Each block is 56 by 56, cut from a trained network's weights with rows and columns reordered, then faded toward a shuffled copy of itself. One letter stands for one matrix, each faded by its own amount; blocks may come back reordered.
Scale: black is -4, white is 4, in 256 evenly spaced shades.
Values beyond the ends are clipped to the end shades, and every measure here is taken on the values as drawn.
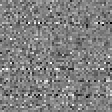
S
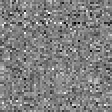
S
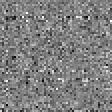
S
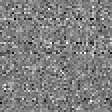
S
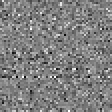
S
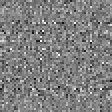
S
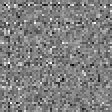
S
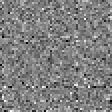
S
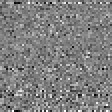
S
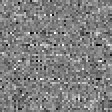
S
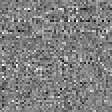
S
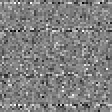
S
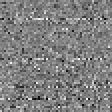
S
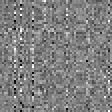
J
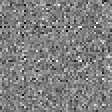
S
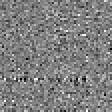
S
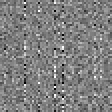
J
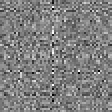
J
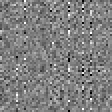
J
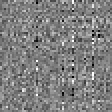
J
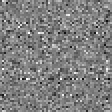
S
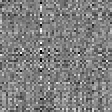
J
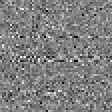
S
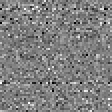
S
